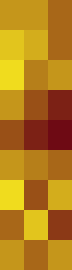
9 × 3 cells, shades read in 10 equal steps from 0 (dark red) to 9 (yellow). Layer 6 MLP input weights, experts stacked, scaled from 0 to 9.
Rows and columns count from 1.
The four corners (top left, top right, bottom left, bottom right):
6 4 6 6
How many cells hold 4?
5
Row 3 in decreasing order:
9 6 5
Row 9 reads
6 4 6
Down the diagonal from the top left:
6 7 6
